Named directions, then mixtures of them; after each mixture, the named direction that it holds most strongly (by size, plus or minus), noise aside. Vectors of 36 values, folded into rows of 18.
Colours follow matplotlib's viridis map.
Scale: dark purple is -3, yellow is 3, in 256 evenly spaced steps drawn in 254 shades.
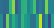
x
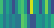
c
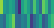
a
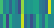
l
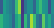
l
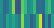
x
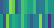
x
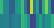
c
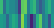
l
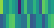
a
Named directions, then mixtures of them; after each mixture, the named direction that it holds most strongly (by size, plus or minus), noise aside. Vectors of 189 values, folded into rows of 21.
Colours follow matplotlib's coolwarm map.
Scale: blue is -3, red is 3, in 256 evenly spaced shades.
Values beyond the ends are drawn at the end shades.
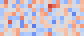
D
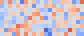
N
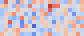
D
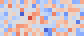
N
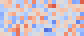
N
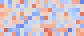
N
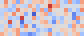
D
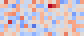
D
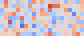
D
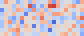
D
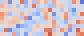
N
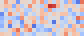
D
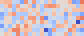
N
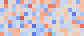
D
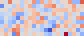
N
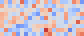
N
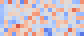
N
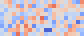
N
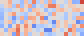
N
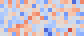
N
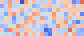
N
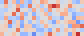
D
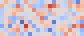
D
